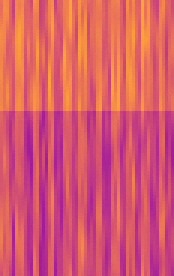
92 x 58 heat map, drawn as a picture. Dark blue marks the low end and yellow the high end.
Grain: streaks running down. Seam: horizontal, 40% of the way down, the top part higher. Mirror symmetry: none. Stripes: upright, repeating 11 times.
